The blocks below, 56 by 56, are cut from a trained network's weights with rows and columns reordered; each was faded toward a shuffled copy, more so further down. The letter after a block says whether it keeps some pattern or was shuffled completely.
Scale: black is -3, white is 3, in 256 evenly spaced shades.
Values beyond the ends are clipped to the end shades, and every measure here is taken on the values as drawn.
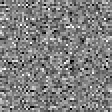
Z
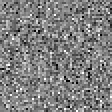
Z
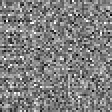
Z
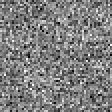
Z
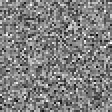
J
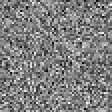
Z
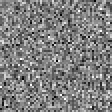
Z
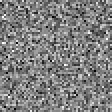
J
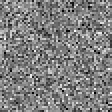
Z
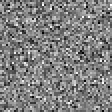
J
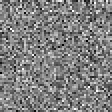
Z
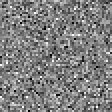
J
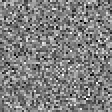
J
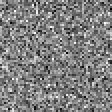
J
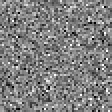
J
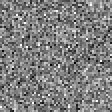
J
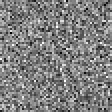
J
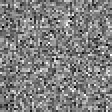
Z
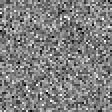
J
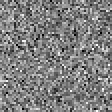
Z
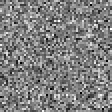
Z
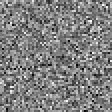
Z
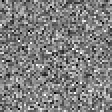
J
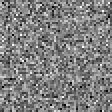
J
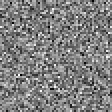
J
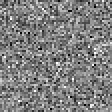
Z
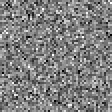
J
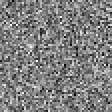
J
